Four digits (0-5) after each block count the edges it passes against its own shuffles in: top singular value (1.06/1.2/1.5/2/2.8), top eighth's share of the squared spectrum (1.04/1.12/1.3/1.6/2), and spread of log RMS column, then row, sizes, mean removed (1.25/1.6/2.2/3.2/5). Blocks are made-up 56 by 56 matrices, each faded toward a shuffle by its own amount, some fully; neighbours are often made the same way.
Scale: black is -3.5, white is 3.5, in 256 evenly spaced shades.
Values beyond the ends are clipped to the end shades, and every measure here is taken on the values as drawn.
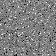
1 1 0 0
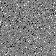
1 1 0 0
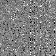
2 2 3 0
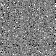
1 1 2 0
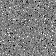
0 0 0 0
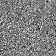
0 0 0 0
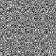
4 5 2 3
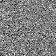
2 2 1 1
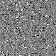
3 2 0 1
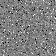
1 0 0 0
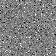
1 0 0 0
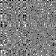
4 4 2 2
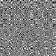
4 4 2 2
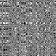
4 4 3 3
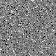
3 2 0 0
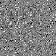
3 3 1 1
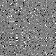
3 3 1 1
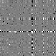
5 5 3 2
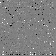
3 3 0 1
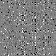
4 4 2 2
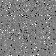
3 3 1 1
